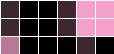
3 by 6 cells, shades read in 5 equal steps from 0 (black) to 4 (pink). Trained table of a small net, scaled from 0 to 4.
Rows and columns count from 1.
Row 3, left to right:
3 0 0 0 1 0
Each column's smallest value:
1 0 0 0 1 0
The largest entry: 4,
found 4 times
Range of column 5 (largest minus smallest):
3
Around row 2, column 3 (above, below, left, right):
0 0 0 1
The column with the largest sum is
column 5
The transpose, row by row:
1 1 3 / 0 0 0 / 0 0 0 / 1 1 0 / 4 4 1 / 4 4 0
